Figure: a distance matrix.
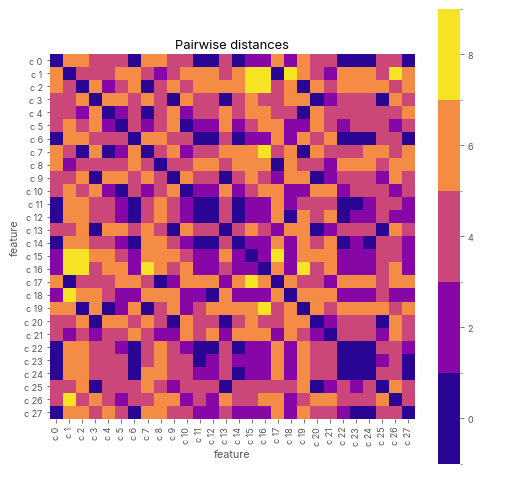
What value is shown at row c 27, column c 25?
4
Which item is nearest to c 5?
c 10
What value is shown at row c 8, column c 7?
4
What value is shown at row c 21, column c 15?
6
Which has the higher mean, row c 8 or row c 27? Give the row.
c 8
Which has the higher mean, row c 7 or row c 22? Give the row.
c 7
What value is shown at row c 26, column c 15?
4
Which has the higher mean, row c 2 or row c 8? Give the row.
c 2
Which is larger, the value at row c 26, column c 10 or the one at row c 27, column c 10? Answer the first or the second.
the second
